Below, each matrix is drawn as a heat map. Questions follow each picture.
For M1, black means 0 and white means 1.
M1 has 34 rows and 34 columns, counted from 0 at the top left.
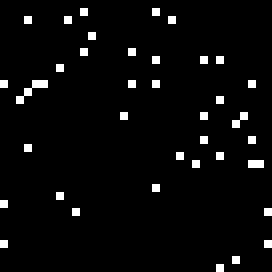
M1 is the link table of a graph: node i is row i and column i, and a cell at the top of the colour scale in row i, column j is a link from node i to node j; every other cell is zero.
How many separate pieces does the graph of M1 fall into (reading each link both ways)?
3
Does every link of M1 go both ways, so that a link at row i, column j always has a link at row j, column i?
no
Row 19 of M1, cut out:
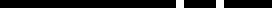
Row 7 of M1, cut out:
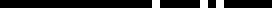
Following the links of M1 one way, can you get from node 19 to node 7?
no
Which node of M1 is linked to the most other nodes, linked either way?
node 10
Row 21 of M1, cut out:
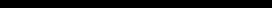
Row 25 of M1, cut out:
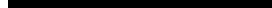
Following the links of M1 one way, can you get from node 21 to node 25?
no
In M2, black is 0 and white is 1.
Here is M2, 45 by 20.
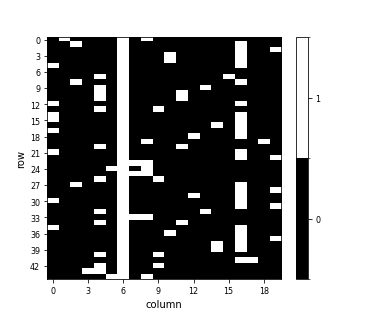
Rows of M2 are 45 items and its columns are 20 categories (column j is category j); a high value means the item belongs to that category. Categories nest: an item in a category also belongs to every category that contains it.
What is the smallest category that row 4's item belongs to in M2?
10
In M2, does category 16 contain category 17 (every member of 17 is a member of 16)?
yes
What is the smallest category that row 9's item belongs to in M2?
13
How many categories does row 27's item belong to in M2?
3
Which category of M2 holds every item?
6
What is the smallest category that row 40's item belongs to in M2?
9
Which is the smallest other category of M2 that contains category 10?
16
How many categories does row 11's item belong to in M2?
3
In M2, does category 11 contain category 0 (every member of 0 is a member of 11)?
no
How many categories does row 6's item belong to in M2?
1
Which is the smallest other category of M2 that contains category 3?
4
